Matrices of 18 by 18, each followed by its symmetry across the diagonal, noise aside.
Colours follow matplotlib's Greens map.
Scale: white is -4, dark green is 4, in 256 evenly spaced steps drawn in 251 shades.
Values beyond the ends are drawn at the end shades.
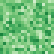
antisymmetric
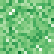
symmetric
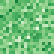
symmetric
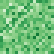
symmetric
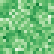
symmetric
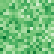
antisymmetric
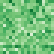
neither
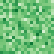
antisymmetric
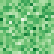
neither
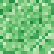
symmetric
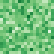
antisymmetric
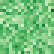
neither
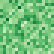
symmetric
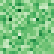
symmetric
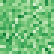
antisymmetric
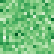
neither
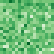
neither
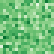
antisymmetric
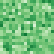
antisymmetric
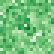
symmetric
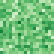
neither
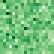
neither
